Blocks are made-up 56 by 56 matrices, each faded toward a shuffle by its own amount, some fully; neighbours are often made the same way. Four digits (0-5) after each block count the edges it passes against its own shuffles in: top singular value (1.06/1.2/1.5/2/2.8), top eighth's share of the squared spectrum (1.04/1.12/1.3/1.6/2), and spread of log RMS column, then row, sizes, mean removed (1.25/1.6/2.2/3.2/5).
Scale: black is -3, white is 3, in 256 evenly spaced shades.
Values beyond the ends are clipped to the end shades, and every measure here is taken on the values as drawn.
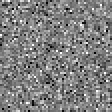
2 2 0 0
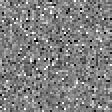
0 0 0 0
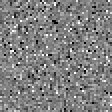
1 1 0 0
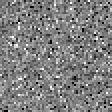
1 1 0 0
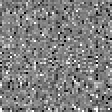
3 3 1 1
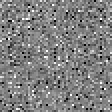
3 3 2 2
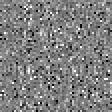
3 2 1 0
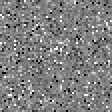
0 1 0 0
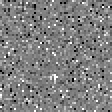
1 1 0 0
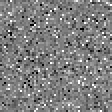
0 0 0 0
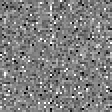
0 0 1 0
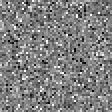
0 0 0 0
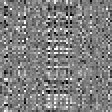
4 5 4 2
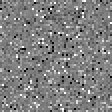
0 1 0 0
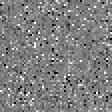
2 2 0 0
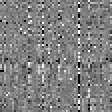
4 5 3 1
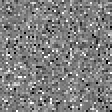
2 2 1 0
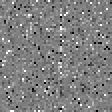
2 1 0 0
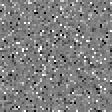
0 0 0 0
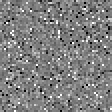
0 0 0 0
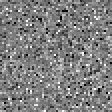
2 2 0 0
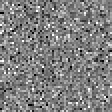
2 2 1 0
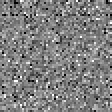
1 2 2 1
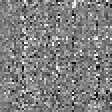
1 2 3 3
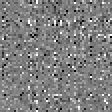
2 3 3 2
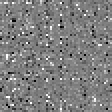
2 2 2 1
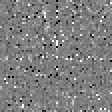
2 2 1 1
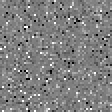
0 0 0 0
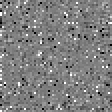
2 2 1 1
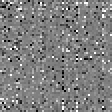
2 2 2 2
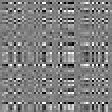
5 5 4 4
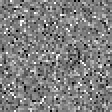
2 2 0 0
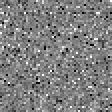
2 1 0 1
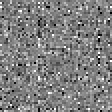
3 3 2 1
